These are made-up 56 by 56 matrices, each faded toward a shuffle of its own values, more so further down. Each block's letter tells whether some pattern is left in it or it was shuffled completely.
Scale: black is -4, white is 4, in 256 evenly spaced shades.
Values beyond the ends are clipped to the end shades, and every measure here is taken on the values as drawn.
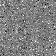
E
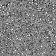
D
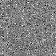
E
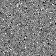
D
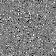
E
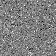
D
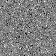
D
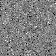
E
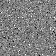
D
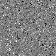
E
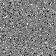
E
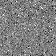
D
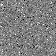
E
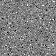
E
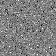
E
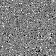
E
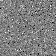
D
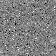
D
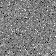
D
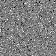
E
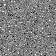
D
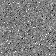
D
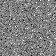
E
